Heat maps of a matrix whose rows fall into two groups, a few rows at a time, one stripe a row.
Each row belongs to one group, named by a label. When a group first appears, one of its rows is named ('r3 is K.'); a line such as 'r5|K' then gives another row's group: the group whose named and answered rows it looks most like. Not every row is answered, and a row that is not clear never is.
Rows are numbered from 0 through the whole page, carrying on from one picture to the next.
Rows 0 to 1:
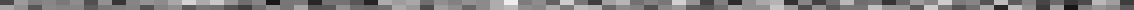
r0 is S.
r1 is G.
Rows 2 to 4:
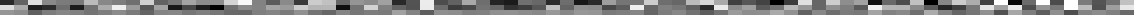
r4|G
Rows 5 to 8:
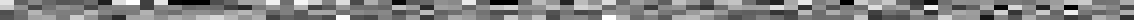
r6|G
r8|S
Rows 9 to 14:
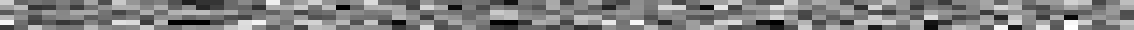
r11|S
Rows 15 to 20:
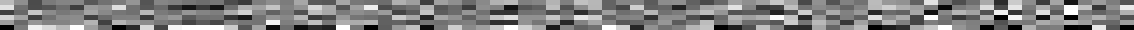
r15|G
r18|G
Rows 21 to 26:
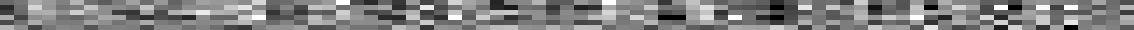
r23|S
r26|G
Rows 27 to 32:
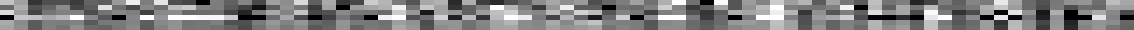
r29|G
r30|S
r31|G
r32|G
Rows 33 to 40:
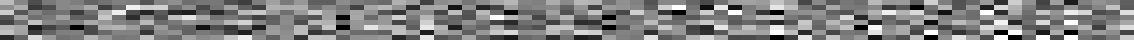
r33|G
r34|S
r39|G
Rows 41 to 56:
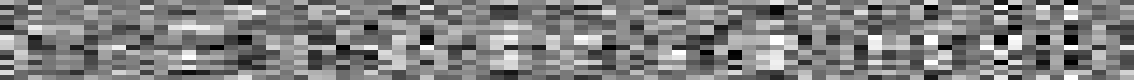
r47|S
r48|G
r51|S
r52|S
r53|G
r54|S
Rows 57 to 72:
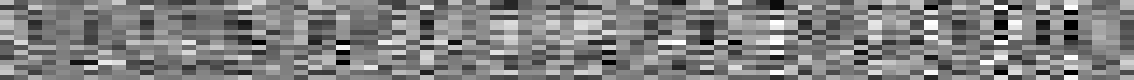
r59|G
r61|G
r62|G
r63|S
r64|G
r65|S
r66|S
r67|S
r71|G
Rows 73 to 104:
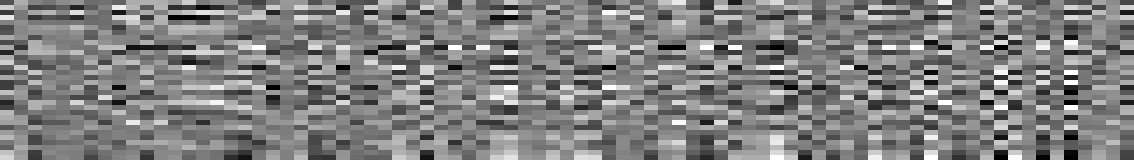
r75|S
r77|S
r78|S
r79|S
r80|G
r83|S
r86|S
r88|G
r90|S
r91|G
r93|S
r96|G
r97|S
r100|G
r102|S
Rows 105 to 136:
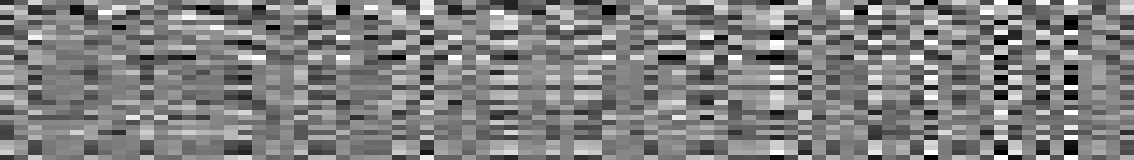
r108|S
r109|G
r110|S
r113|G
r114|S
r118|G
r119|S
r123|G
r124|G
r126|S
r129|S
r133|G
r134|G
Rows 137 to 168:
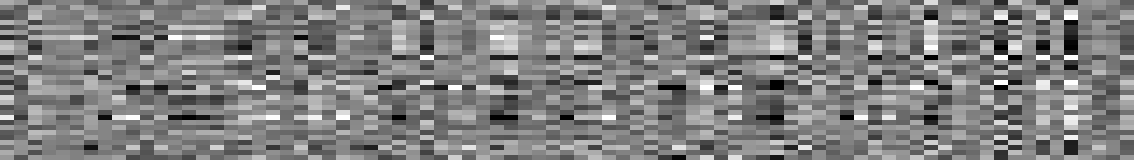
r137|G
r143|G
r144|S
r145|G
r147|G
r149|S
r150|G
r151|S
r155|S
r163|S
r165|G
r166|S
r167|G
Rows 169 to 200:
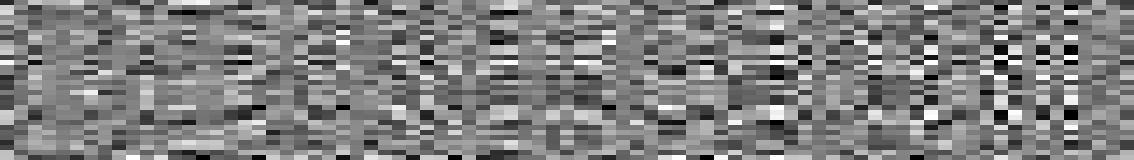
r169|S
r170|G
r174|S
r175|S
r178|G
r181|G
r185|S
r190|S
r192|G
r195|S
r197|S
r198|S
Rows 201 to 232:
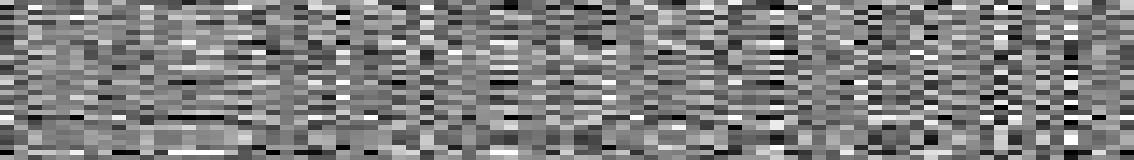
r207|S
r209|S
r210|S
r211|S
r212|G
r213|S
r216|G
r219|G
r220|S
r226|S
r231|S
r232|G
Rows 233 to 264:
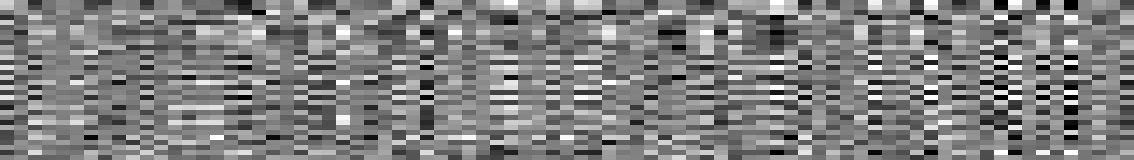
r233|G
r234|G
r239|S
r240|S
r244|G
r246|G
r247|S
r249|S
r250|G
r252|G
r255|G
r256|S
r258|G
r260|S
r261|S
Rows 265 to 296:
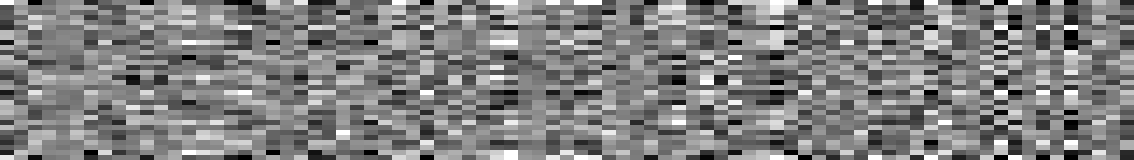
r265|G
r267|S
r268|S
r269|S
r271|G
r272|G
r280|S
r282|G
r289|S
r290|G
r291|S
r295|S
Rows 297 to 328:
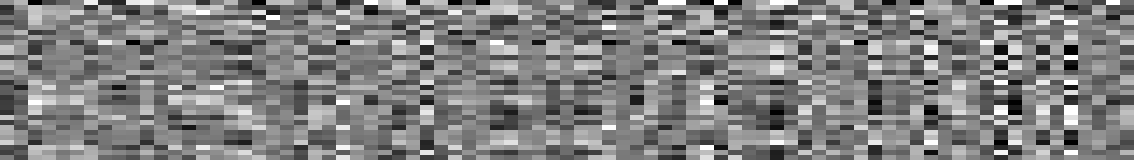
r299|S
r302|S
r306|G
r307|G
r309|G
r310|G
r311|S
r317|S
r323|G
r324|G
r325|G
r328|S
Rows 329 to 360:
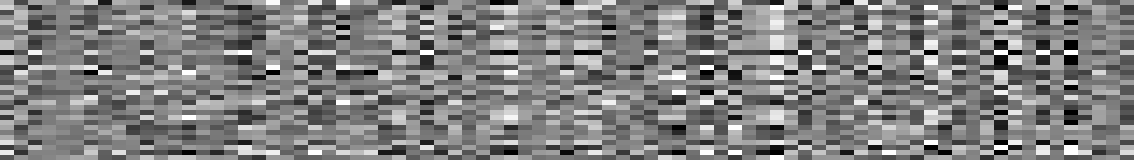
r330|G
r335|S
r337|G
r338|G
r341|G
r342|S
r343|S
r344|S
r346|G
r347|S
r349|S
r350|S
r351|G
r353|G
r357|G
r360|S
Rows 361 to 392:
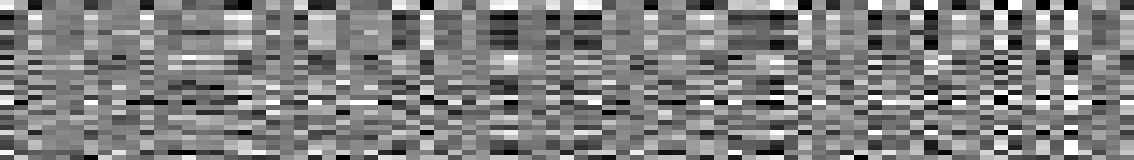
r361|G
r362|G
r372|S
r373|G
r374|S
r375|G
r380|G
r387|G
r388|S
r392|S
